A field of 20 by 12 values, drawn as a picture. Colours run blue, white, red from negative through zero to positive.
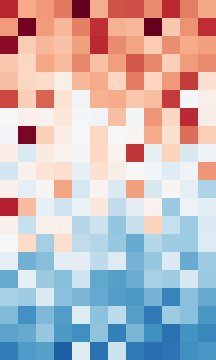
Calmest part: bottom right. Stripes: none. Grain: fine. Odd rows or columns: none. Slope: up to the top. Average level on the scale: 50%.
